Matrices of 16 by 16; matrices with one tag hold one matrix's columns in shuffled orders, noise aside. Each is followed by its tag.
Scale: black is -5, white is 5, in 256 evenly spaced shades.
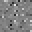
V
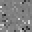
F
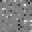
V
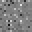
V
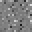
V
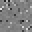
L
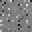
V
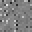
V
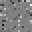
V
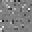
L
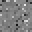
V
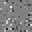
F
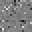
L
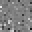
F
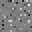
V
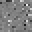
V
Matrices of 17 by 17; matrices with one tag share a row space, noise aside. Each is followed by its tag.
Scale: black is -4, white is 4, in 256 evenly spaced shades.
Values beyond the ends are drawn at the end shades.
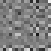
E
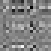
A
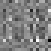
E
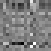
A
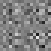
E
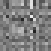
A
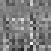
A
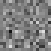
E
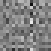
A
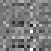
A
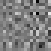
E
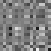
E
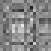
A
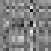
A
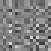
E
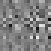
E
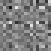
E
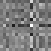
A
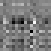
A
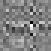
A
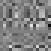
E
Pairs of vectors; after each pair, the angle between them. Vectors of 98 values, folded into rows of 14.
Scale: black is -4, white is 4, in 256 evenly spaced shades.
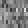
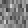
partly aligned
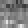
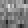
nearly opposite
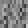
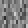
nearly parallel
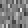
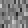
nearly opposite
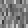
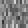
nearly parallel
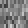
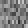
partly opposed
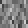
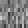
orthogonal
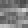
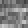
nearly parallel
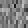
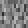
partly aligned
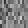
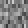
partly opposed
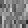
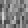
partly aligned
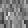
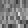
orthogonal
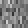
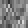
partly opposed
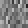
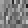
nearly parallel
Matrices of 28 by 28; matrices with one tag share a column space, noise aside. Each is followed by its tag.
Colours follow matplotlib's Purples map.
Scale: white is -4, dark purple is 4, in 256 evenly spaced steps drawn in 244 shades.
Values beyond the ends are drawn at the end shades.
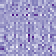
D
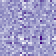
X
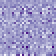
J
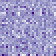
J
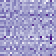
X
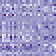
D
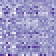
J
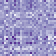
X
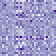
X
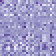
D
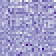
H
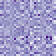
X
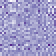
H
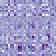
D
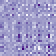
D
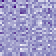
H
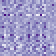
D
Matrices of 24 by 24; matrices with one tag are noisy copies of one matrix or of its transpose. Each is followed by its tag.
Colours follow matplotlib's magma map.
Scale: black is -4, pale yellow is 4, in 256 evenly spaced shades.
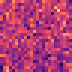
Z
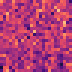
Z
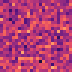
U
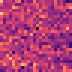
Z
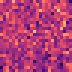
Z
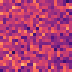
Z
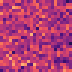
Z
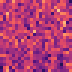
Z
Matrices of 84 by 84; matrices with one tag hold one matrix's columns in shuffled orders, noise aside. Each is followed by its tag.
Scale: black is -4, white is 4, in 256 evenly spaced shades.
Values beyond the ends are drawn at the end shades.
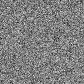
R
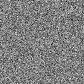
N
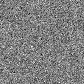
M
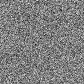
N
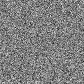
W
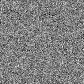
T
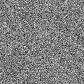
M
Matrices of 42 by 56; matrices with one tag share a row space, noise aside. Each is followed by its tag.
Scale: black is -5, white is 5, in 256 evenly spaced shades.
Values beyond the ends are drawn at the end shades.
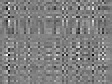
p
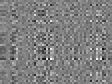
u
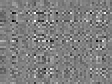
u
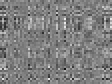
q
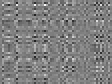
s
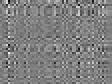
p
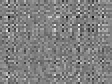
p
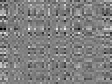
q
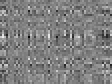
q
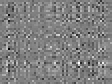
p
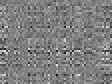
q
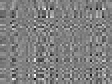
u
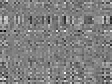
q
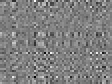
u
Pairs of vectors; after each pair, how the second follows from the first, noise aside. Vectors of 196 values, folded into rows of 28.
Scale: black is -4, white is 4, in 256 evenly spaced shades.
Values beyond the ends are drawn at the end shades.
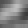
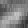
wrapped around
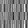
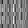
wrapped around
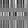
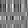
wrapped around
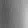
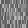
shuffled
